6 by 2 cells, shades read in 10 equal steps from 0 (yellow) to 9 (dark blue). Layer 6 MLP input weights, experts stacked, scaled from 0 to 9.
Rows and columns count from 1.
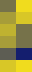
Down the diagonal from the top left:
5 1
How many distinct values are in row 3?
2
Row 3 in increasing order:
2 5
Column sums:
20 20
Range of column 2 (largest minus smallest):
9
